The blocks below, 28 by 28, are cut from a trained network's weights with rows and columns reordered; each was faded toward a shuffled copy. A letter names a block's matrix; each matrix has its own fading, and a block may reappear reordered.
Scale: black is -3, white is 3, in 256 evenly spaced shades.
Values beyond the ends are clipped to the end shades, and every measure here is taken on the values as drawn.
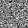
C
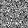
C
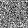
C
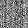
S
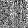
S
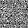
C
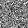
C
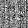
S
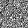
C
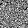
C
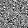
C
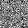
C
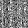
S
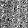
S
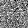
C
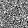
C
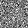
C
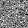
C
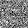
C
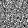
C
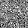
C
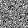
C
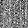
S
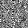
C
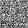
C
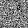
C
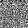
C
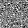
C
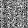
S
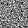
C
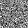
C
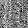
S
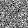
C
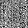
S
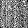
S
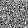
C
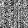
S
